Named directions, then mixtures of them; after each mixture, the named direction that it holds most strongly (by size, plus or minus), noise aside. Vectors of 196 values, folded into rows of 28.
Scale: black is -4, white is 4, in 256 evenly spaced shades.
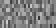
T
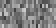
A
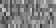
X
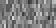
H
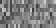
X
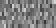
H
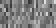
X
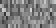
X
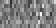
T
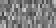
H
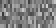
A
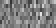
T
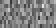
T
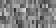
A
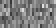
X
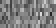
X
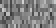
X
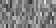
H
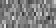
H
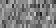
H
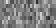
T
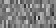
T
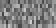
A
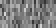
X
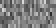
X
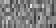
T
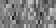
H
